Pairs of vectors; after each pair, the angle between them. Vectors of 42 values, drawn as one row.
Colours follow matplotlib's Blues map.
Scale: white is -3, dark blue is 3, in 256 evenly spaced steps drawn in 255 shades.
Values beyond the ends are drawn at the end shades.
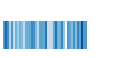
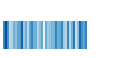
partly aligned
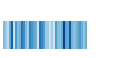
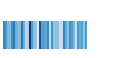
partly aligned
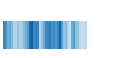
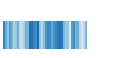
nearly parallel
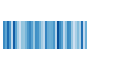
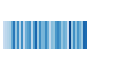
orthogonal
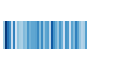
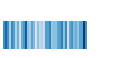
orthogonal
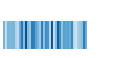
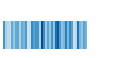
partly aligned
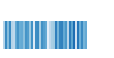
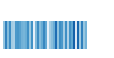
nearly parallel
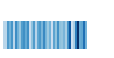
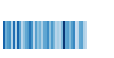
partly opposed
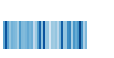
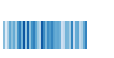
partly opposed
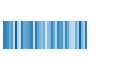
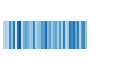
nearly opposite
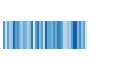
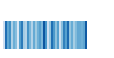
partly opposed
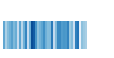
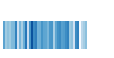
nearly parallel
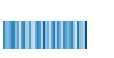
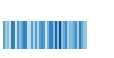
orthogonal
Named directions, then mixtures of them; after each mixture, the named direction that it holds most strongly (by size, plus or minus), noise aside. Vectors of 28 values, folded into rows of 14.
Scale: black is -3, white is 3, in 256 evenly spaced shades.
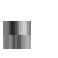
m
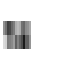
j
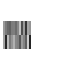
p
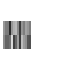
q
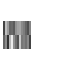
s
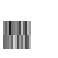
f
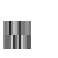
q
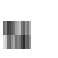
j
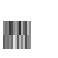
f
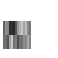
m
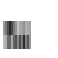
j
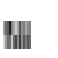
q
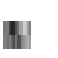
m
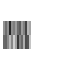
f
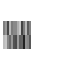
f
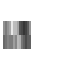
m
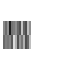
f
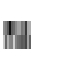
p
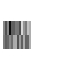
f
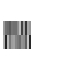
p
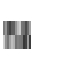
j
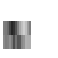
m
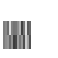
f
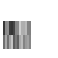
m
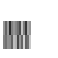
f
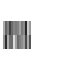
p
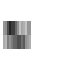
m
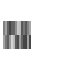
s
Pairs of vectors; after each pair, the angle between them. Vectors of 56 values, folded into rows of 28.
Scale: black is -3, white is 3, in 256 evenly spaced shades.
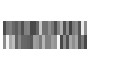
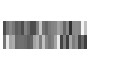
nearly parallel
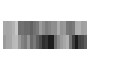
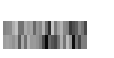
partly aligned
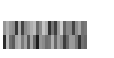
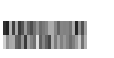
partly opposed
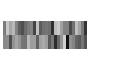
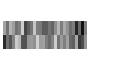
orthogonal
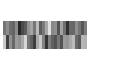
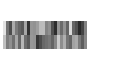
orthogonal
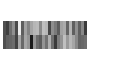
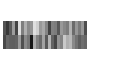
nearly parallel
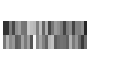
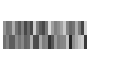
partly opposed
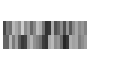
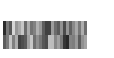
nearly parallel
